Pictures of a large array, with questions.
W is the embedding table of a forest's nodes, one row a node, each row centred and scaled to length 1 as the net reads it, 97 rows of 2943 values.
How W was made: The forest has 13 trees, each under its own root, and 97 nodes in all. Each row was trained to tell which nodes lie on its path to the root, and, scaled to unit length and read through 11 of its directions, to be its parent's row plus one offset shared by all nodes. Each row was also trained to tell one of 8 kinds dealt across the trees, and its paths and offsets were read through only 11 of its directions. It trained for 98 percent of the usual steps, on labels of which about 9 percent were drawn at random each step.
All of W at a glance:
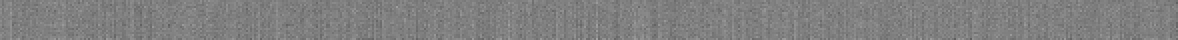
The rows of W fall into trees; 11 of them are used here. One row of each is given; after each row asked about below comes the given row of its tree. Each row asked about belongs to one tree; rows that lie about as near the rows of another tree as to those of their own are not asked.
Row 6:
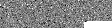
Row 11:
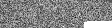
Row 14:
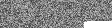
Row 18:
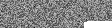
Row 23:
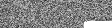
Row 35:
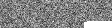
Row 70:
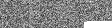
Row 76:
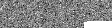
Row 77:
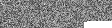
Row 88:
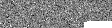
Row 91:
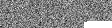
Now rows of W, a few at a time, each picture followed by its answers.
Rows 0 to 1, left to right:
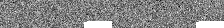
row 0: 18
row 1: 76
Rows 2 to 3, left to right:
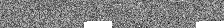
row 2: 6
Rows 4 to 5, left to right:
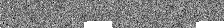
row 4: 6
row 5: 88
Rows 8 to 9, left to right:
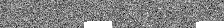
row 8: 6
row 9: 35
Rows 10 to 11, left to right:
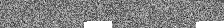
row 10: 6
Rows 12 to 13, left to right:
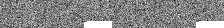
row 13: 6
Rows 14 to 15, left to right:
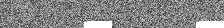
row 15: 77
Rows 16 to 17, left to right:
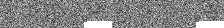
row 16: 35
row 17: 88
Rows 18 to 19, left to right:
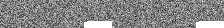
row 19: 18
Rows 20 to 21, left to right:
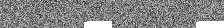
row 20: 6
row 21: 11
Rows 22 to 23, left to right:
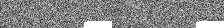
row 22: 11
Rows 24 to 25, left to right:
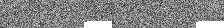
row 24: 91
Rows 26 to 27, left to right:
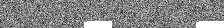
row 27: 70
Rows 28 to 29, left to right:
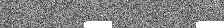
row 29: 76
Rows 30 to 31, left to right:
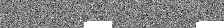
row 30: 88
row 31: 35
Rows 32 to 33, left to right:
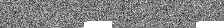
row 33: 76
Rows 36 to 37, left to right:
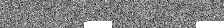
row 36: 76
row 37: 70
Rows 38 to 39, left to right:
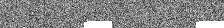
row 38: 35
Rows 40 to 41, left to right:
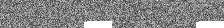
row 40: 11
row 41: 18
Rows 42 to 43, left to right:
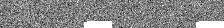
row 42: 88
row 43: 76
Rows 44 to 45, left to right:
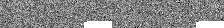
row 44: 35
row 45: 91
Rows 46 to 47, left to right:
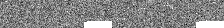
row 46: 18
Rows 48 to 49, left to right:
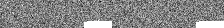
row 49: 11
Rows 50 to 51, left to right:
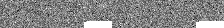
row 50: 91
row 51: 88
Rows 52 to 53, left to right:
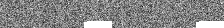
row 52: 76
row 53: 91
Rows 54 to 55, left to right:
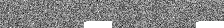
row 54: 91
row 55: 76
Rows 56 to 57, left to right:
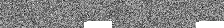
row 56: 18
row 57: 88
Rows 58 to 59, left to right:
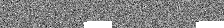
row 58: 88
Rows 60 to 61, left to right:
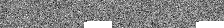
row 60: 6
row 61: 91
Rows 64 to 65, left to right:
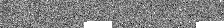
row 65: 6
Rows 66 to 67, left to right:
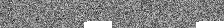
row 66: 35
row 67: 91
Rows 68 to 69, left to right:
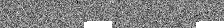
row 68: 6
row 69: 88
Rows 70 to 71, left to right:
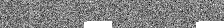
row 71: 35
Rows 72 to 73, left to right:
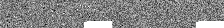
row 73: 35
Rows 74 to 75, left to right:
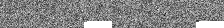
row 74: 76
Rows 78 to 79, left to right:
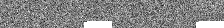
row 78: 88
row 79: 18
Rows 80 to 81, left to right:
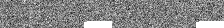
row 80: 70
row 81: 18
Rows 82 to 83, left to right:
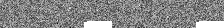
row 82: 91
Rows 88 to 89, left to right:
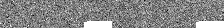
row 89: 76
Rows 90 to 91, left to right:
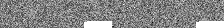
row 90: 70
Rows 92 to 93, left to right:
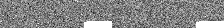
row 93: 23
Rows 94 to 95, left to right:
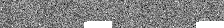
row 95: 35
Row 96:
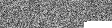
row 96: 91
